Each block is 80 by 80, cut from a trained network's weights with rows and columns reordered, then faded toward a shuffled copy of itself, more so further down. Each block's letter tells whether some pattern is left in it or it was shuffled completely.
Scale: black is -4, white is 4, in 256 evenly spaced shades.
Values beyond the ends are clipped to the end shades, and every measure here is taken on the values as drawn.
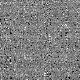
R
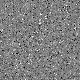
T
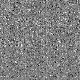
R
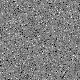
T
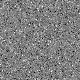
T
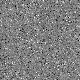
T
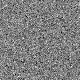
T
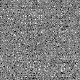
R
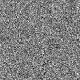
R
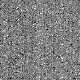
R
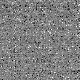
R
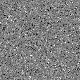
T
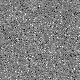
T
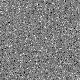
T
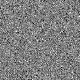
R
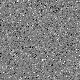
T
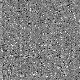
R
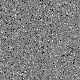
T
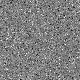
T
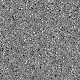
T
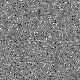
T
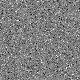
T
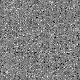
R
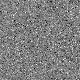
T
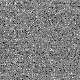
R
